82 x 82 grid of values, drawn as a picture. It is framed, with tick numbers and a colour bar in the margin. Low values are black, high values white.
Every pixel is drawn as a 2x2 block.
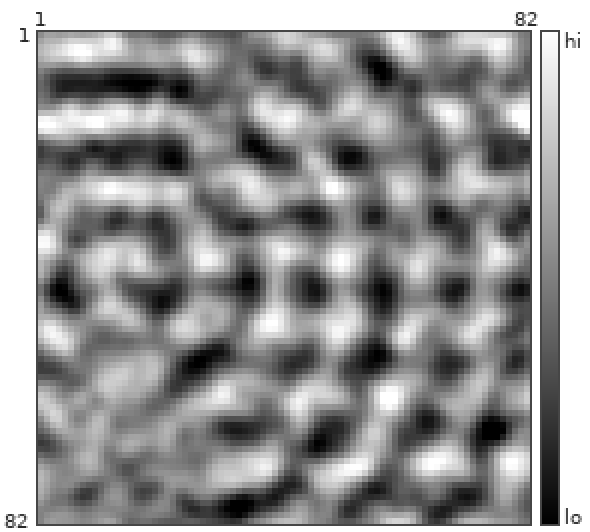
There are no lone odd cells. Stripes running across repeat 7 times from top to bottom. Concentric rings centre on the middle left. No row or column stands out. The bottom left is the calmest part.
